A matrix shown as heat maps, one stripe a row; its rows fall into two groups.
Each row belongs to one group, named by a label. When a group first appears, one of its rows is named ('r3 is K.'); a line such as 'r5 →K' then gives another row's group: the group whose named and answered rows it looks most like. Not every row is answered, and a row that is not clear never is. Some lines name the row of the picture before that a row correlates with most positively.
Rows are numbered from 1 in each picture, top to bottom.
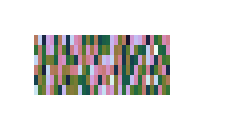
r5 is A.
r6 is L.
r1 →A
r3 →L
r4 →L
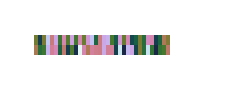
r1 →L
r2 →L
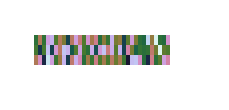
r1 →A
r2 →L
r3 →A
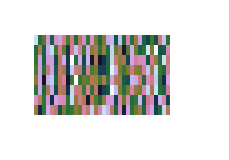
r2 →A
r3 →A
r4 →A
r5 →A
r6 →A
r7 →L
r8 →L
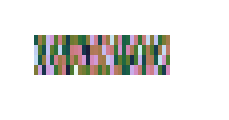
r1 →A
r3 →L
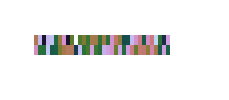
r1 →A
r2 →L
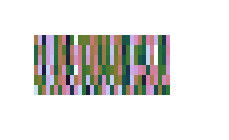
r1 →A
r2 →A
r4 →A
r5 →A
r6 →L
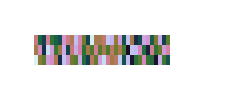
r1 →L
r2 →A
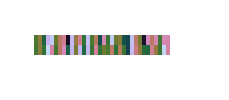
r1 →A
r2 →A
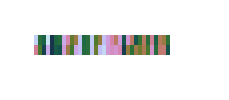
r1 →L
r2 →L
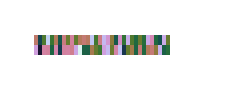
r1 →L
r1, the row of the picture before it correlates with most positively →1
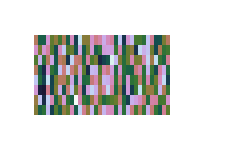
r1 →L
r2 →L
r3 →A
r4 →L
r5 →L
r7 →A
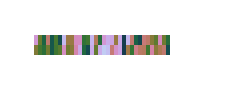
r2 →L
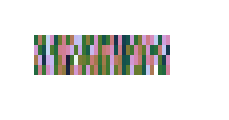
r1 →A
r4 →A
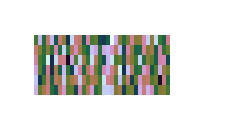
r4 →L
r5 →L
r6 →L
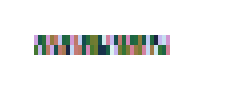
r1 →L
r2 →A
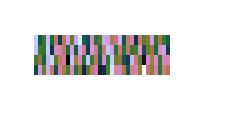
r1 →L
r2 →L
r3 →A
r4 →A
